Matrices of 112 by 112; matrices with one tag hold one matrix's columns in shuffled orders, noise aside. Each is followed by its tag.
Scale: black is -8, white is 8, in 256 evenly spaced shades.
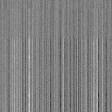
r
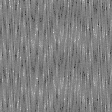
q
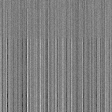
r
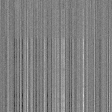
r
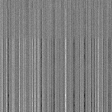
r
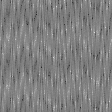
q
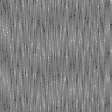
q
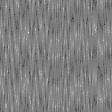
q
